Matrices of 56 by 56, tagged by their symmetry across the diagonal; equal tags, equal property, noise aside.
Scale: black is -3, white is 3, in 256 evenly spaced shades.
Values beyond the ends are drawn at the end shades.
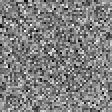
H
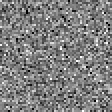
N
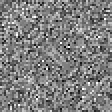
H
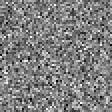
N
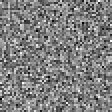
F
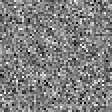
F
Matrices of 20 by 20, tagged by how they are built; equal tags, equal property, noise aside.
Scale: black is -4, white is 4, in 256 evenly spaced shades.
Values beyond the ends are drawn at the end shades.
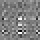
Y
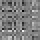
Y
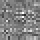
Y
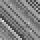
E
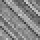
E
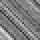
E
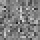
Y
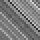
E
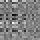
Y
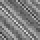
E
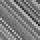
E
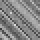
E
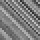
E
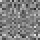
Y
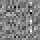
Y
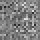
Y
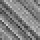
E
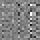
Y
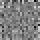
Y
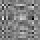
Y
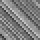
E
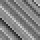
E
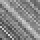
E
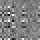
Y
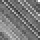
E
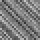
E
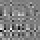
Y
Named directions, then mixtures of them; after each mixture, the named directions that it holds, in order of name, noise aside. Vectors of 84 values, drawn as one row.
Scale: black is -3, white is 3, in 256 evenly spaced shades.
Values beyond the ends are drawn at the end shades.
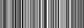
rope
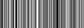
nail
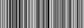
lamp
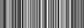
rope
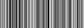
lamp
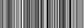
rope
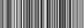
rope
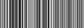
lamp, rope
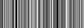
lamp, nail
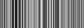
lamp, nail, rope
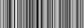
nail, rope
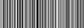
nail, rope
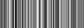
nail, rope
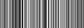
lamp, rope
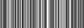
lamp, rope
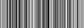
lamp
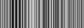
lamp, nail, rope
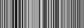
lamp, nail, rope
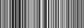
lamp, rope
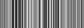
lamp, nail, rope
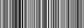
lamp, rope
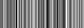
lamp, nail, rope
